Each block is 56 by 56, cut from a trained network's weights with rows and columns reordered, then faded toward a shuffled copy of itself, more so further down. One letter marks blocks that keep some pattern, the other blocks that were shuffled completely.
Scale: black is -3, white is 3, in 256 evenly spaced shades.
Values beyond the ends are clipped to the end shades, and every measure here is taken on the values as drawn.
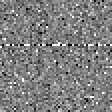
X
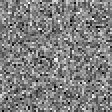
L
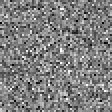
L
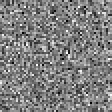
X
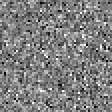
X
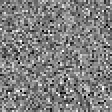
X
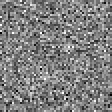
X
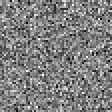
X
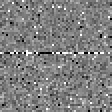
X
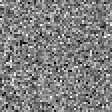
X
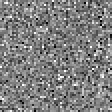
L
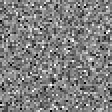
L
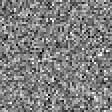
L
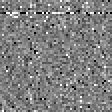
X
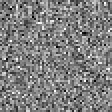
X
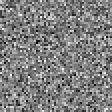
L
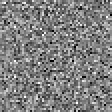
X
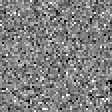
L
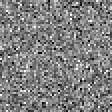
X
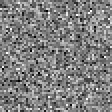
L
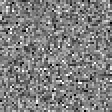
L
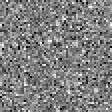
X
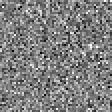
X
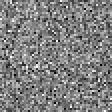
L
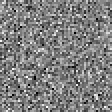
L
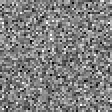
L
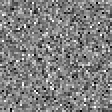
L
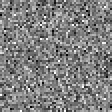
X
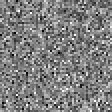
L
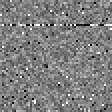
X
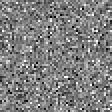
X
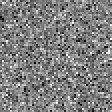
L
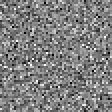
L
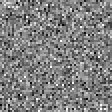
X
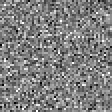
L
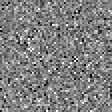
L
